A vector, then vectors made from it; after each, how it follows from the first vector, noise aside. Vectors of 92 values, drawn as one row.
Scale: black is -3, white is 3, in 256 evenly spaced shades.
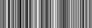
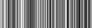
wrapped around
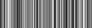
wrapped around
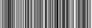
wrapped around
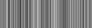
shrunk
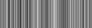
shrunk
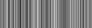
shrunk
